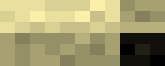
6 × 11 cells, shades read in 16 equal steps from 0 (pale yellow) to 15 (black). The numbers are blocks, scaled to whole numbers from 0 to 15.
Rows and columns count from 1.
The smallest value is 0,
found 3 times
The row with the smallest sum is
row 1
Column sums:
19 23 20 22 24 21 24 21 58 57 58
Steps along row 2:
down down up same down up down up up down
